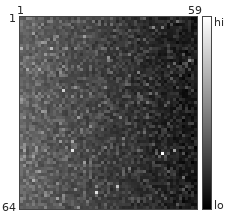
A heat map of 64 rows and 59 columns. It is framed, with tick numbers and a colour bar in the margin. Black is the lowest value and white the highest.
Odd rows or columns: none. Slope: up to the left. Stripes: none.
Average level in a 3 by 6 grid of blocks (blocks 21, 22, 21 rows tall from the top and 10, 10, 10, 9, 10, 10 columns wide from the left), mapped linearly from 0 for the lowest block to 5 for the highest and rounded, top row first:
543210 / 543210 / 543210
